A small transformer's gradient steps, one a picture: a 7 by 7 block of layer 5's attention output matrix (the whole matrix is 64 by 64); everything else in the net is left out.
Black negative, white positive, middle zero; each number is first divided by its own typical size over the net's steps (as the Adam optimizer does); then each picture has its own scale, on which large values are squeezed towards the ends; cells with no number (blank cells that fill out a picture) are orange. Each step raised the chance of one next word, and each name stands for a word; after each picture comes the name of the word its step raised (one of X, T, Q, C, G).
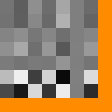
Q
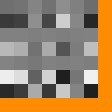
Q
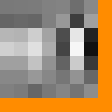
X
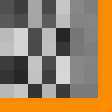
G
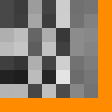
G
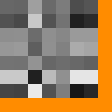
Q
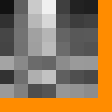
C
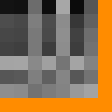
C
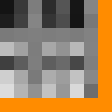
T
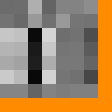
X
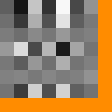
T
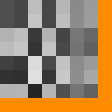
G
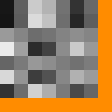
T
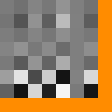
Q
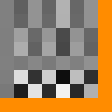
Q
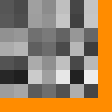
G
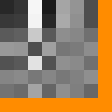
T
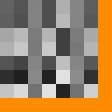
G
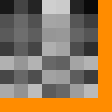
C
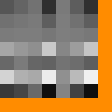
Q
